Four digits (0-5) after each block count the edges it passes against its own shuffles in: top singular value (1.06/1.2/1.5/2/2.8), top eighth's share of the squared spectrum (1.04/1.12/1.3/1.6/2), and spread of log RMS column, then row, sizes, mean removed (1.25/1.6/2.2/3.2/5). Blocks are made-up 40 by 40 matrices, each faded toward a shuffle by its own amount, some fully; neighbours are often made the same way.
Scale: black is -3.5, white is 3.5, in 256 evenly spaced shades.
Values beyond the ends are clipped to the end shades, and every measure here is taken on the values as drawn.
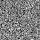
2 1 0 0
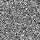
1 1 0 0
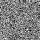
0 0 0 0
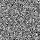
0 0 0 0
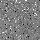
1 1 0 0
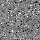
0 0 0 0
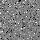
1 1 0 0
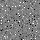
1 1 0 0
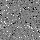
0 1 0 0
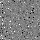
2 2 0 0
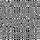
4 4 2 2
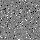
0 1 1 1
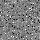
1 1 0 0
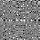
4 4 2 2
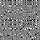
4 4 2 2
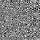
3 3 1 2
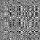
4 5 3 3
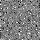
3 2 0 0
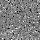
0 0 0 1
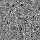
2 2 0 0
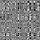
4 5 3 2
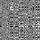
4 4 3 2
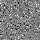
2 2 0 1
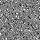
1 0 0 0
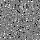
2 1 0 0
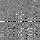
4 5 1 3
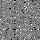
3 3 0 1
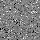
2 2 0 0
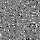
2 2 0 1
